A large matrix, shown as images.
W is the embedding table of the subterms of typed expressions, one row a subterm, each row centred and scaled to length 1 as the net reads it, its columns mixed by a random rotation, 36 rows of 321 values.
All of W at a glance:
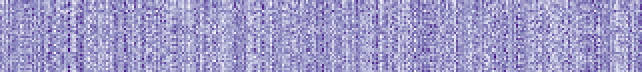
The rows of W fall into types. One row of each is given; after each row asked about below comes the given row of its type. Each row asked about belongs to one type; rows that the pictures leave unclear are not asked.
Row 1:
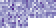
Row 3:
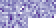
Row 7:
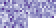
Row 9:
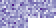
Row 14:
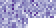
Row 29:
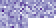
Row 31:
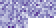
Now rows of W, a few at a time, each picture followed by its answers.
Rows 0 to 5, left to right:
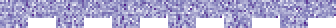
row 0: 1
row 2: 3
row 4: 7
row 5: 1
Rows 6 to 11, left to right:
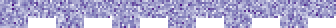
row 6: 9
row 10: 14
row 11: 31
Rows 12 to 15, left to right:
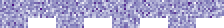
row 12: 9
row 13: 29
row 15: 29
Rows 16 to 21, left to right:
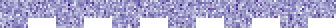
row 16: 7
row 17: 9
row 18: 1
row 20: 14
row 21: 3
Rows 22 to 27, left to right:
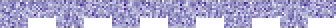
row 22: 29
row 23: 31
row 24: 9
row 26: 29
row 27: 31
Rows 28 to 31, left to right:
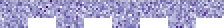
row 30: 7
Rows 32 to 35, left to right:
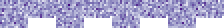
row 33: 9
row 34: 31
